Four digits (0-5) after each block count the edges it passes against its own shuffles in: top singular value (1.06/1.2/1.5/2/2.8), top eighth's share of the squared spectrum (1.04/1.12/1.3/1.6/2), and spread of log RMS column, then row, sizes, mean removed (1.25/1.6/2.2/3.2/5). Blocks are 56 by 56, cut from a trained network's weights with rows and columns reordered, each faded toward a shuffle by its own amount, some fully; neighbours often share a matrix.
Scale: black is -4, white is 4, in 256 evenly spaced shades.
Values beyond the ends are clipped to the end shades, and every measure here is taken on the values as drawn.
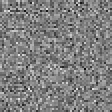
3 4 1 2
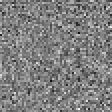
3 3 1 1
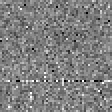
3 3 1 1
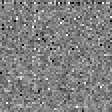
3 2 0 1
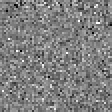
2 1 0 0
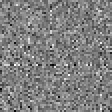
3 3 2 1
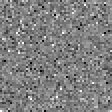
0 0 0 0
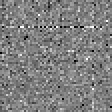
3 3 1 1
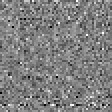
3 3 1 2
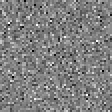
1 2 0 0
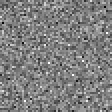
0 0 0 0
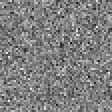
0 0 0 0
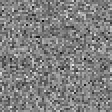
2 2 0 0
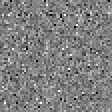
2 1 1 1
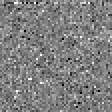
2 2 1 0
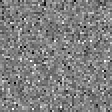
1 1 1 1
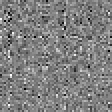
3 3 3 1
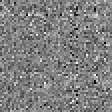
3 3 2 0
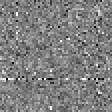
3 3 2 1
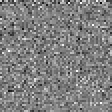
2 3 1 2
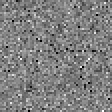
1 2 0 1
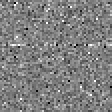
2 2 0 1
